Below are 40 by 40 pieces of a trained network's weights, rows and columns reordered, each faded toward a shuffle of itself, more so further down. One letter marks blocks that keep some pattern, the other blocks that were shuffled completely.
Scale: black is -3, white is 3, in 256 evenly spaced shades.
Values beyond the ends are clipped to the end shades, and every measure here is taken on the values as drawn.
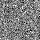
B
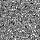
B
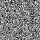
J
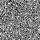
B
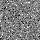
B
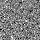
B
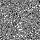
B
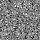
B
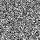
B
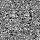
J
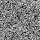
B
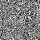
J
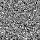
J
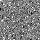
B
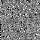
J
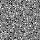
J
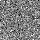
B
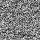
B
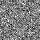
B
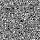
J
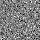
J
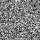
B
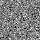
J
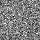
B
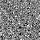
J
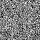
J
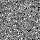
B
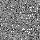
J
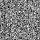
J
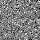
J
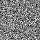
J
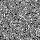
B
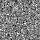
B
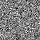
B
